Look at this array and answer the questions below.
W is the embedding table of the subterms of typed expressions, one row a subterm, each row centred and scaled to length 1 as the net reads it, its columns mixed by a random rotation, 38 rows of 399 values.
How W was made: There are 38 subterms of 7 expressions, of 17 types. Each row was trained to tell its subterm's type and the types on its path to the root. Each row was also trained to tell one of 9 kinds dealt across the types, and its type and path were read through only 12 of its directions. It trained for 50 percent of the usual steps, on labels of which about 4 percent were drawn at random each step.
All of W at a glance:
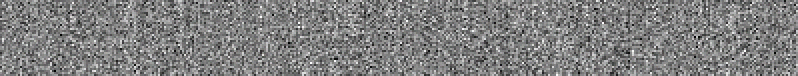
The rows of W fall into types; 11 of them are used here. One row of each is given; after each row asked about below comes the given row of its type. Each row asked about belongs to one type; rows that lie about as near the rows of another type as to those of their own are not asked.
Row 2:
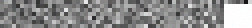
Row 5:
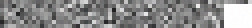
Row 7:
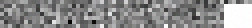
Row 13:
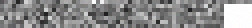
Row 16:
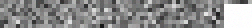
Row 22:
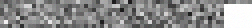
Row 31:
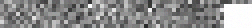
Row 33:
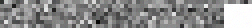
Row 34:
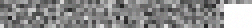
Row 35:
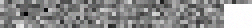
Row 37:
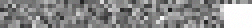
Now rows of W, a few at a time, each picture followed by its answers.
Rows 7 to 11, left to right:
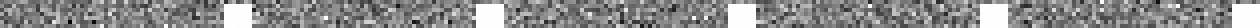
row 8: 37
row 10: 22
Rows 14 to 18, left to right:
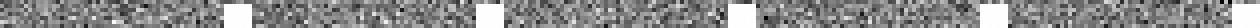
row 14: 37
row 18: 2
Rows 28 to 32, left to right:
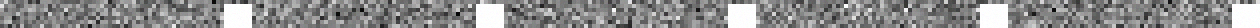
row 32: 35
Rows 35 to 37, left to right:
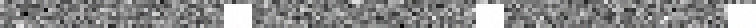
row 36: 35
